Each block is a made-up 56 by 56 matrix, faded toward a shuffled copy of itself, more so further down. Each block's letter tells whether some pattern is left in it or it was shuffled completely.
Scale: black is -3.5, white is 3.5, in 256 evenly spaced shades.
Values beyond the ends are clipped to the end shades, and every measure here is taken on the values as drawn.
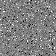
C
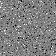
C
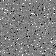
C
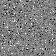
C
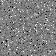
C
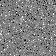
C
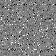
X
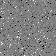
C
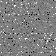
X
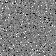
C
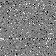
X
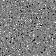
C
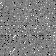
X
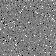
C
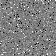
C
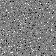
C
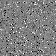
X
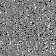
X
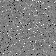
C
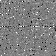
X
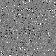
X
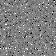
X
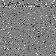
X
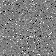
X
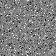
C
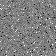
C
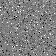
C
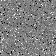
C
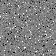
C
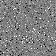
X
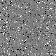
X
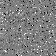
X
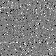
X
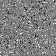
X
